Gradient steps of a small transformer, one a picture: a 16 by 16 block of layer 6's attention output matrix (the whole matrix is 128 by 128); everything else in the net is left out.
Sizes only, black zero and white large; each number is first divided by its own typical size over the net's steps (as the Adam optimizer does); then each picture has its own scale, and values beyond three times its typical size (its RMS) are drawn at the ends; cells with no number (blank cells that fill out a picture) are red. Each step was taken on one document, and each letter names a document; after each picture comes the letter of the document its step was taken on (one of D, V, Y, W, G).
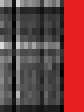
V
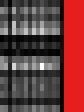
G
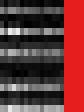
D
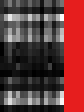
V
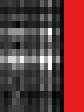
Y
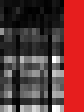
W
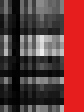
D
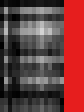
G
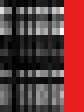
D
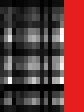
W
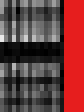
G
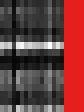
V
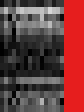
G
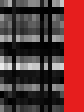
W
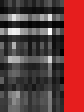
Y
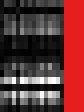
D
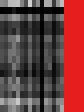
V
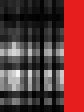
V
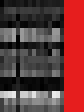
D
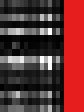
Y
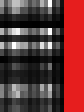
Y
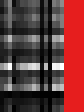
W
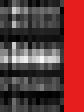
G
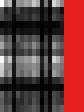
W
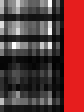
Y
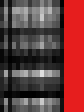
G
